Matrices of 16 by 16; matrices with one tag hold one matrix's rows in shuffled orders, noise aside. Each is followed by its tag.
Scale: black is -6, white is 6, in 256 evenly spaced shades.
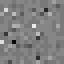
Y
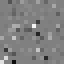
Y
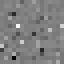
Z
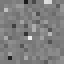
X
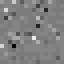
Y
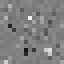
X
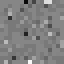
X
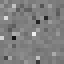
Y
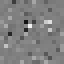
X
